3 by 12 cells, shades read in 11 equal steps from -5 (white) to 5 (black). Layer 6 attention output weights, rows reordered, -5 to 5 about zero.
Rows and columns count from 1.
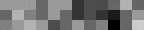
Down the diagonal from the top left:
-1 -2 -2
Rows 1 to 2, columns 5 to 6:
-1 -1 | -1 1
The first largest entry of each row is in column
7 10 10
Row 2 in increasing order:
-2 -1 -1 0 1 1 1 1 2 3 3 4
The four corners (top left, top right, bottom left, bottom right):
-1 1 0 -3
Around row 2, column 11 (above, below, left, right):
-2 1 4 -1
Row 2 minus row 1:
2 -1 1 0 0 2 0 0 1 3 3 -2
